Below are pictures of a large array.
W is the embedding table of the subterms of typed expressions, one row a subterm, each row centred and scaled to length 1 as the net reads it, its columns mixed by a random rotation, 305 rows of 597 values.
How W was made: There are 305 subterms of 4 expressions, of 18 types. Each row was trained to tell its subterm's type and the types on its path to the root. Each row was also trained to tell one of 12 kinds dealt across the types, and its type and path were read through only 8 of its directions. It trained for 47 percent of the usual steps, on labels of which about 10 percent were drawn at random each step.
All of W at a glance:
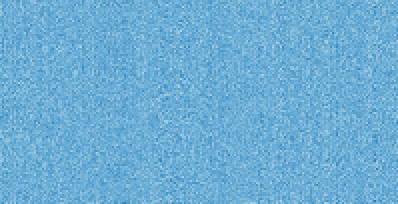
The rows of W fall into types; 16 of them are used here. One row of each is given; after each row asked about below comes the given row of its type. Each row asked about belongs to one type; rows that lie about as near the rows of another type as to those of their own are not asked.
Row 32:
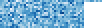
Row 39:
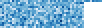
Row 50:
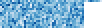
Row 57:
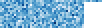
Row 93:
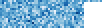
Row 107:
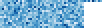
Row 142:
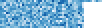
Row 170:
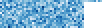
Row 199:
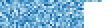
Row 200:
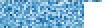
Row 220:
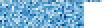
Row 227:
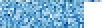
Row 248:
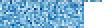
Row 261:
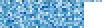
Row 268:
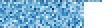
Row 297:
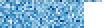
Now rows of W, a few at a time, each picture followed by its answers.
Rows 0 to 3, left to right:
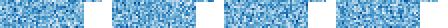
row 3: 200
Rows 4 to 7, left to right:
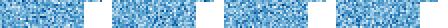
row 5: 170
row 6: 199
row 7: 39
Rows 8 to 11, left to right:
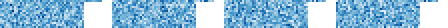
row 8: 268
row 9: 200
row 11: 220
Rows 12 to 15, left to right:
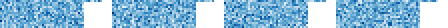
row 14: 170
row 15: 142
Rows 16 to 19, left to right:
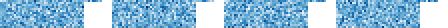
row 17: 50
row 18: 297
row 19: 39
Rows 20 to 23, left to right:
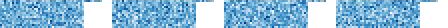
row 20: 142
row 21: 50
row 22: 297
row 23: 107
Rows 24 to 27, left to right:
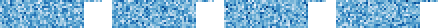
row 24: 261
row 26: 261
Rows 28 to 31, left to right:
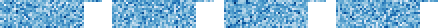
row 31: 32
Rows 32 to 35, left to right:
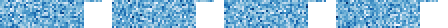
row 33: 297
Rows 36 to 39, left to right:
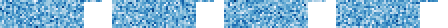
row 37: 227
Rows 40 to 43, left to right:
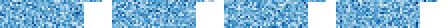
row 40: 50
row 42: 200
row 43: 220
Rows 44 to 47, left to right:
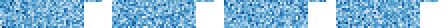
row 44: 261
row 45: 297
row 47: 261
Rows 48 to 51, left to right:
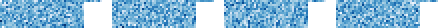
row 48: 107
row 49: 57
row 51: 142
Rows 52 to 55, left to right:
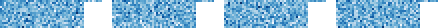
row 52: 268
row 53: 32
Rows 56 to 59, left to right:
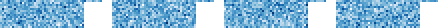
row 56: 199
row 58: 248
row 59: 200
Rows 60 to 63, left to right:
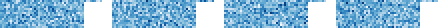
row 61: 227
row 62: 199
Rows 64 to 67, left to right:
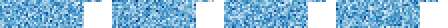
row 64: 142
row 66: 200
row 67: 220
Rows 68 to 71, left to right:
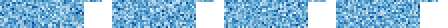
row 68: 50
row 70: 261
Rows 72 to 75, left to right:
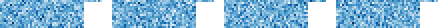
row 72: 297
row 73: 227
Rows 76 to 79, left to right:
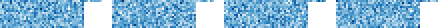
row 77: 227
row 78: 170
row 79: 93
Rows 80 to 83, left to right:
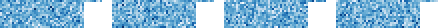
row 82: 39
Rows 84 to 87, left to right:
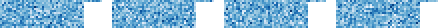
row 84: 200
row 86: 50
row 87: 248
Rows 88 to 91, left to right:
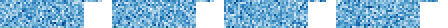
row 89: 268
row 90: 32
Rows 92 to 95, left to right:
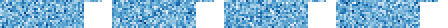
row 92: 261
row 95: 200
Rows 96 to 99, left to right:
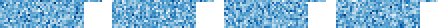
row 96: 268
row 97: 107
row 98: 50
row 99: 227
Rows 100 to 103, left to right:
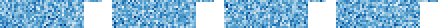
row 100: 170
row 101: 261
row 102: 261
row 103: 200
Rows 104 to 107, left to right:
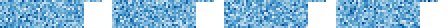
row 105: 297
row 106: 57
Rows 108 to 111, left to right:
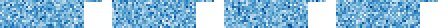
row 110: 227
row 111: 50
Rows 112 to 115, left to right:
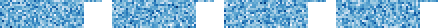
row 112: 50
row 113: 199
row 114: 220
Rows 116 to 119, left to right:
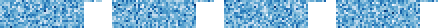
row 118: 32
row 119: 261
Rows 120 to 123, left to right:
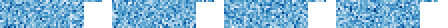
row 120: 170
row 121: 268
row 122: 93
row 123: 227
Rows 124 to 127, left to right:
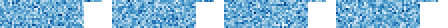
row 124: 142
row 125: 220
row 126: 199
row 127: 57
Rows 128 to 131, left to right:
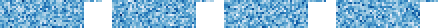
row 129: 248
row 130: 261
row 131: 50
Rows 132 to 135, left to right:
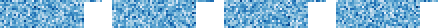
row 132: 50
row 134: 220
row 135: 107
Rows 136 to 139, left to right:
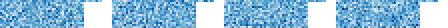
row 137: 227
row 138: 107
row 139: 200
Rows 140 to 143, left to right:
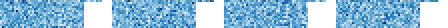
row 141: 39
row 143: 268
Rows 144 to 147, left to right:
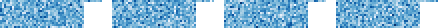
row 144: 220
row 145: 248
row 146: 227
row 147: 57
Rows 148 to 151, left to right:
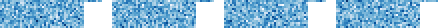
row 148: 227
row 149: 57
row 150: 200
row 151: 261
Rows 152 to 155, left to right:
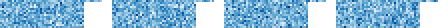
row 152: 199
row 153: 57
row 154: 199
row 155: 39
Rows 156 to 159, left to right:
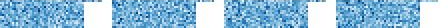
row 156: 50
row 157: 261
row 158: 170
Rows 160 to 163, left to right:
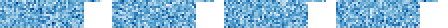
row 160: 227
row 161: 200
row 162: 57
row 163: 142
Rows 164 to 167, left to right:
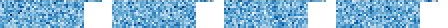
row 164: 268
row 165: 107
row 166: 57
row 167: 170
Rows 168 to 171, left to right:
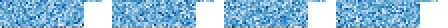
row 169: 268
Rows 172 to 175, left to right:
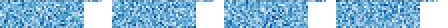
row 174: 200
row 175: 248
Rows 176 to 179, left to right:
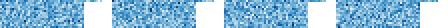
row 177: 93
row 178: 142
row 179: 268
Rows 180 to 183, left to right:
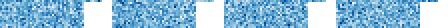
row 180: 39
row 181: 297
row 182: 107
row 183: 261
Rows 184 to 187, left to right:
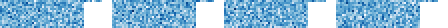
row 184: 93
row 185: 268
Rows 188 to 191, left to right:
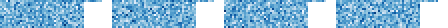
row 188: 227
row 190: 297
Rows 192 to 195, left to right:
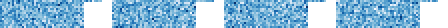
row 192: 93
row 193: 170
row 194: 200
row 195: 200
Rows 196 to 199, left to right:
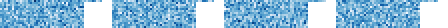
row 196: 227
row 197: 227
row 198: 50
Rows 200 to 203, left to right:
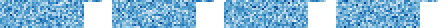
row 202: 142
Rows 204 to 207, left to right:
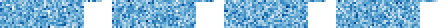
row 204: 220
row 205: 220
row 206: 107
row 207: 227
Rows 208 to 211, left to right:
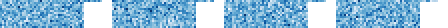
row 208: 107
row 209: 248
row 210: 107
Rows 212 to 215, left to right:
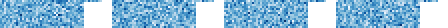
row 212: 107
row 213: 50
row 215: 220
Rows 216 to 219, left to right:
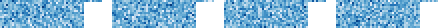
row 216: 32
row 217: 93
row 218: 107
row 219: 199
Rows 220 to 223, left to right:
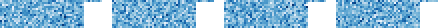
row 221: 268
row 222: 220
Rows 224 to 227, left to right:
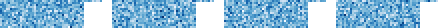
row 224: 93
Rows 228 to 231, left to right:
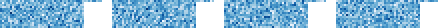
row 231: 200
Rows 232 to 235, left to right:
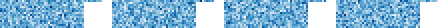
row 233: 39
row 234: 261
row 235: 50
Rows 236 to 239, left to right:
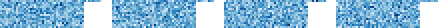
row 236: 199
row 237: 32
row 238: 220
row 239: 107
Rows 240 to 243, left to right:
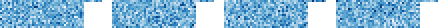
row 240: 57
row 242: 220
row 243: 248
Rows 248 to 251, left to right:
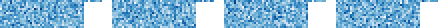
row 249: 39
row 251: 268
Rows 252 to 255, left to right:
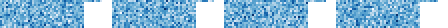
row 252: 107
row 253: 227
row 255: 220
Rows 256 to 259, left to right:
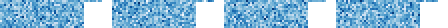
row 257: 142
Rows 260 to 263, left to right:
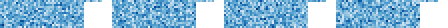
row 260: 199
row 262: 170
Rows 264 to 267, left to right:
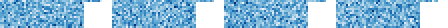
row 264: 142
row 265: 107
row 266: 297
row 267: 199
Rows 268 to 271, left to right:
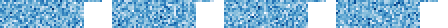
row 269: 50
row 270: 57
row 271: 93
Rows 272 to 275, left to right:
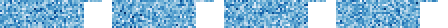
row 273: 297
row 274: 248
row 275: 39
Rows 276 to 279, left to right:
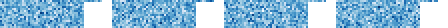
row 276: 107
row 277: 39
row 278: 261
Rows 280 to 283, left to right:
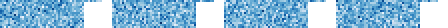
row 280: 93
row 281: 261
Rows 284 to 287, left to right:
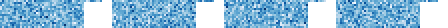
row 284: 227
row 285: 39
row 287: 297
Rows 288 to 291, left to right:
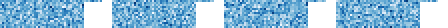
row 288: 261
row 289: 57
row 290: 248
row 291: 200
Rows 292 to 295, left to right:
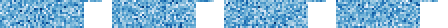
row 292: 199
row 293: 142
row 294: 200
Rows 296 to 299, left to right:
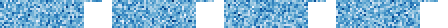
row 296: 39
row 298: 248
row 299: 268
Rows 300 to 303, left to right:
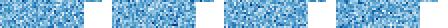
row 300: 57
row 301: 220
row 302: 142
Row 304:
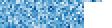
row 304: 170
